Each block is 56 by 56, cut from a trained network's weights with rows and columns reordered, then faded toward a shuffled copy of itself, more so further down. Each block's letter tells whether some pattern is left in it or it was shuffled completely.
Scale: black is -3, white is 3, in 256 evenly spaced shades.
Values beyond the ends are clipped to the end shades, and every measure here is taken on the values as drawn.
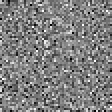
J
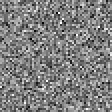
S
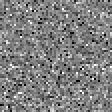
S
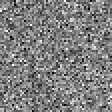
S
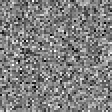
S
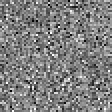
J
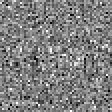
J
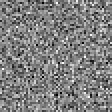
J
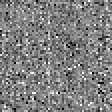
J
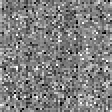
J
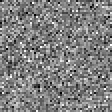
S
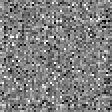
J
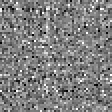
J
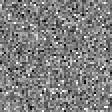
S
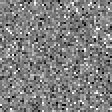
S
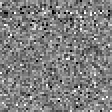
J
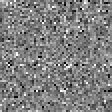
J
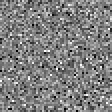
S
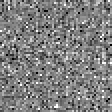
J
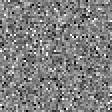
S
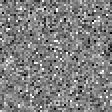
S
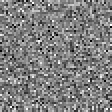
J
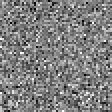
J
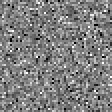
S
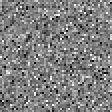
S
